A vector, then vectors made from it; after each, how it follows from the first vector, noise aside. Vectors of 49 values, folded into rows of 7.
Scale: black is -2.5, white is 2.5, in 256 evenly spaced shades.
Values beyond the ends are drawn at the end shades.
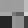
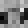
wrapped around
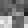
negated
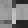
wrapped around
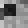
wrapped around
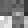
negated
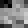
wrapped around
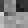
reversed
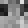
wrapped around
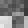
negated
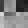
reversed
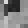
wrapped around
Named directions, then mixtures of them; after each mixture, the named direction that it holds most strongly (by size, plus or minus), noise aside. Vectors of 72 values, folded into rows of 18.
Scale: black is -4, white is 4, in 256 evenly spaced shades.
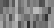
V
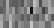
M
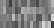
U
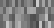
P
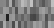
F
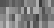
V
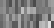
U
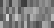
F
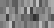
F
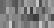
M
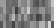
U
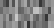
V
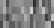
M
